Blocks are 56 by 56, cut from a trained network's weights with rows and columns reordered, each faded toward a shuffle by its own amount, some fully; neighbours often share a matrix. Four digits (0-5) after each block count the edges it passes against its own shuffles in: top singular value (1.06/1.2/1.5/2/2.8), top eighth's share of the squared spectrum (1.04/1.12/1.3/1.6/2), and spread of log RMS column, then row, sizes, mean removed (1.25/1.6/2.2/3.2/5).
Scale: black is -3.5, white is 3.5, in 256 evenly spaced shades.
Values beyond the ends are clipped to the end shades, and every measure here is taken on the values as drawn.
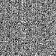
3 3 1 1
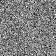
0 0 0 0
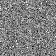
1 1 0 1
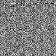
3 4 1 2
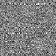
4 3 1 2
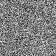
0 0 0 0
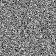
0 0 0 0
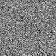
3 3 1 1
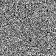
0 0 0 0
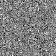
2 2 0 1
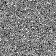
0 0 0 0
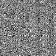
2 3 1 2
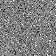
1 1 0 0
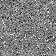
1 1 0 0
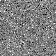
0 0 0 0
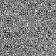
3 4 2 2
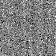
1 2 0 0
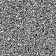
0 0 0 0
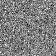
1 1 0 0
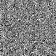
1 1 0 1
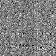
2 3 0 2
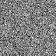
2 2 0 1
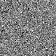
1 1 0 0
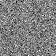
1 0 0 0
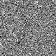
2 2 0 0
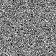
2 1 0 0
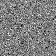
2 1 0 0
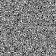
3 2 0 1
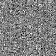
2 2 0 1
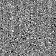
2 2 0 1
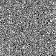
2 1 1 1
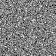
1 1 0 0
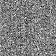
1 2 0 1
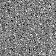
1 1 0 0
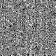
2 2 0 1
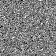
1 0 0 0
